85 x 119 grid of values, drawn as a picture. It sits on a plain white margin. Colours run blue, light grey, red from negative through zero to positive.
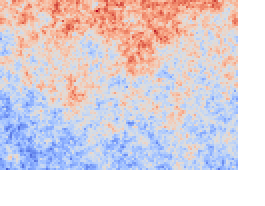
Values rise toward the top. The histogram is bell-shaped. The texture is blotchy. On average the colour sits 50% of the way up the scale. No row or column stands out. The ninth with the lowest average is the bottom left. No regular stripes run through it.
